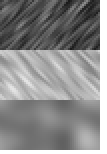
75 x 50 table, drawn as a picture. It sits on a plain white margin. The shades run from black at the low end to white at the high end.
The table splits into 3 rows of 1 panel. Panel 1,1: low, slanting up to the right. Panel 2,1: high, slanting down to the right. Panel 3,1: middling, smooth.
